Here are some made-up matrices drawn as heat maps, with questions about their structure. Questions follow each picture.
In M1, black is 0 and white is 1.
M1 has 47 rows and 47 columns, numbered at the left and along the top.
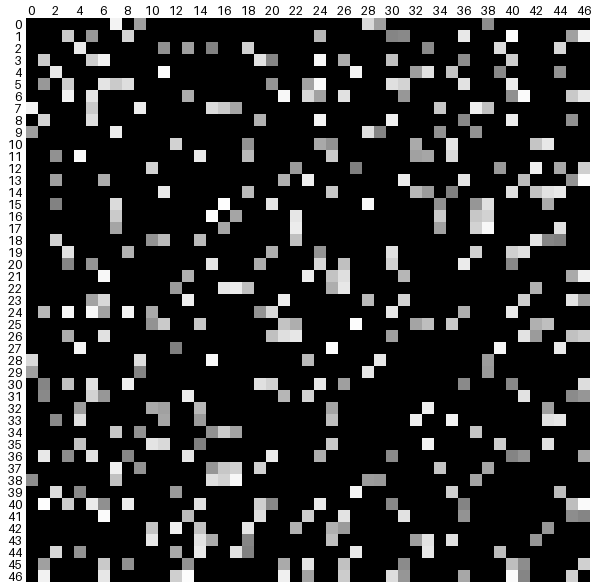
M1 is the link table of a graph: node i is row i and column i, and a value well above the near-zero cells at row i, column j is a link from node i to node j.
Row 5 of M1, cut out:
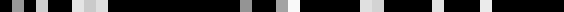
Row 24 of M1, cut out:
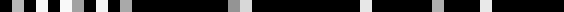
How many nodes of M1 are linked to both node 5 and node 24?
8
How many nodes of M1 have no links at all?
0
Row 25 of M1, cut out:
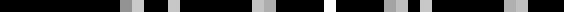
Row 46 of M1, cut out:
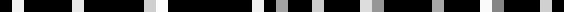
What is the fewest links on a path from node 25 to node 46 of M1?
2
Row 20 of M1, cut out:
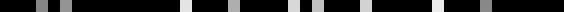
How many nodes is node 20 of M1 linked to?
9
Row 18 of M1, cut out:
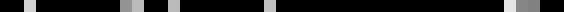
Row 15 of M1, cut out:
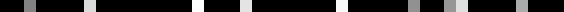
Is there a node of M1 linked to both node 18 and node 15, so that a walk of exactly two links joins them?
yes
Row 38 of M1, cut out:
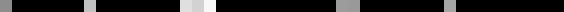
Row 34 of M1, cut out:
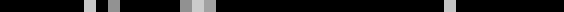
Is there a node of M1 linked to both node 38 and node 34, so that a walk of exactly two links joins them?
yes
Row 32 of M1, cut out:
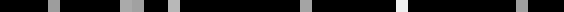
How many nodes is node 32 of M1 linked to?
7
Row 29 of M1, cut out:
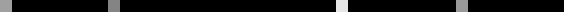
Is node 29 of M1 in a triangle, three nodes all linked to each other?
yes
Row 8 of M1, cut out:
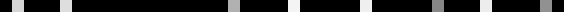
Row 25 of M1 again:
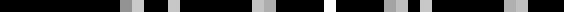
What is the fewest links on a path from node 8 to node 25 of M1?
3
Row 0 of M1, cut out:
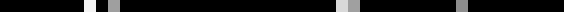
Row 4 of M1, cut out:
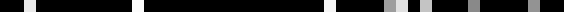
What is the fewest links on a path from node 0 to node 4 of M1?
4
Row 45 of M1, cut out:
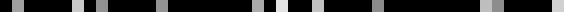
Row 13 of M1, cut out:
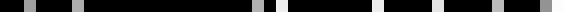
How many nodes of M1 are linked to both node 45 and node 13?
6
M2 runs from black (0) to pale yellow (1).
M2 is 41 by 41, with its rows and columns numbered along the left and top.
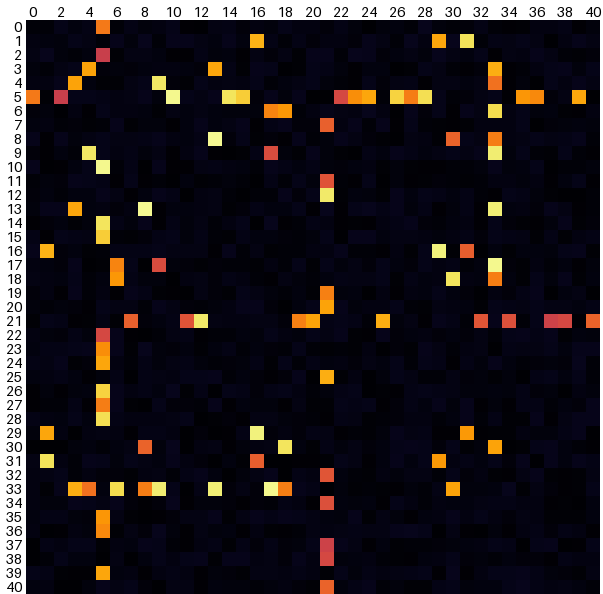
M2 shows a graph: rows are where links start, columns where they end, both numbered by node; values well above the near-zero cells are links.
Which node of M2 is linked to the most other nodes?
node 5
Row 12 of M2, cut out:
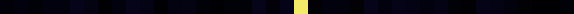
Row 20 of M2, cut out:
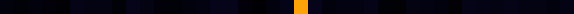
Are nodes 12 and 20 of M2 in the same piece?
yes
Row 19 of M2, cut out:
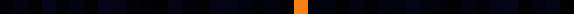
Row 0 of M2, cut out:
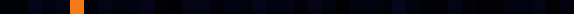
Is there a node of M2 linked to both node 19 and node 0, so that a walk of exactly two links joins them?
no
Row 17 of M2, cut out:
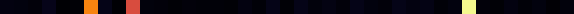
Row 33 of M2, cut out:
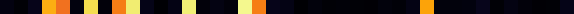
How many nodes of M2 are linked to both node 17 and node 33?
2
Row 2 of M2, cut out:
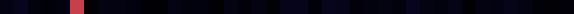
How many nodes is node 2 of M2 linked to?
1
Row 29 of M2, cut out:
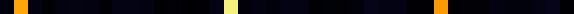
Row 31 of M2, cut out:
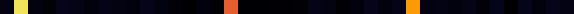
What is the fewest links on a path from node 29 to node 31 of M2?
1
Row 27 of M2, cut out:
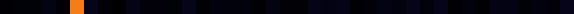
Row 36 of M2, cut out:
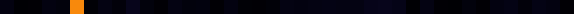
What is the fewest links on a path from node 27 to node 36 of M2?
2
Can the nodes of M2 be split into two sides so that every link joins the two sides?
no
